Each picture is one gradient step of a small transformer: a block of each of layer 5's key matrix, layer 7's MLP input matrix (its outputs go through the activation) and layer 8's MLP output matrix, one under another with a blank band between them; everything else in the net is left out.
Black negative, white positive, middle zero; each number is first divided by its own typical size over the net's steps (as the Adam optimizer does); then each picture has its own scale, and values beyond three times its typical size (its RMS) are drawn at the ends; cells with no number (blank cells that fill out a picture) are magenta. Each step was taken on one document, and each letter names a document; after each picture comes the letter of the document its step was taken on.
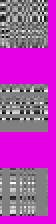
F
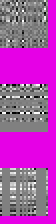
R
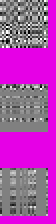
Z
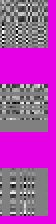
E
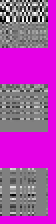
Z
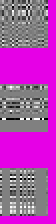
E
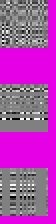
F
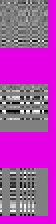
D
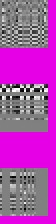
E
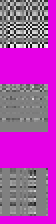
Z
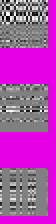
Z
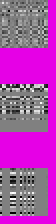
D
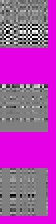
Z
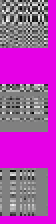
E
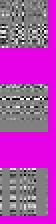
R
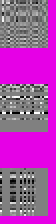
D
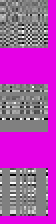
R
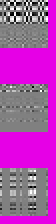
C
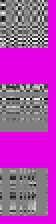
E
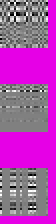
C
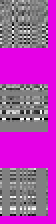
R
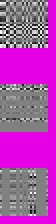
Z
